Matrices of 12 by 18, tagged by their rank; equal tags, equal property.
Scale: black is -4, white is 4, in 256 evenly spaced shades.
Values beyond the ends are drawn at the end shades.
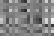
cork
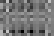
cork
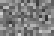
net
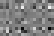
cork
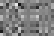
cork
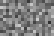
net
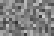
net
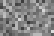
net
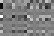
cork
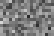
net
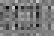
cork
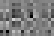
cork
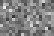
net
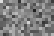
net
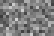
net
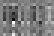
cork
